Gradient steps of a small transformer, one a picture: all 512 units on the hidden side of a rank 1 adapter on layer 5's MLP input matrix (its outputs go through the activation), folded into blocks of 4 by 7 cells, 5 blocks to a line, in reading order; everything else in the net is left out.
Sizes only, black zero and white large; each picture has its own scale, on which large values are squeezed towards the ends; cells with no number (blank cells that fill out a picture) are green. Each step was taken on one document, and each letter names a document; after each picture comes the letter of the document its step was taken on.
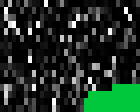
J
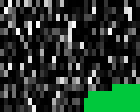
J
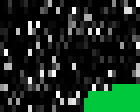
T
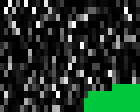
J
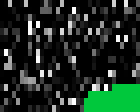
T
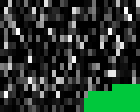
J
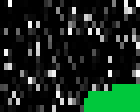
T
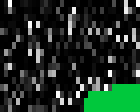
T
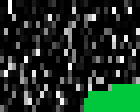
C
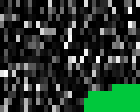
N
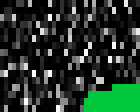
C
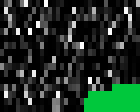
J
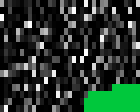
N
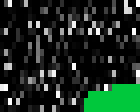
T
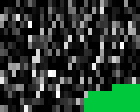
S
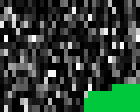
S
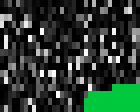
S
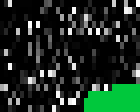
T
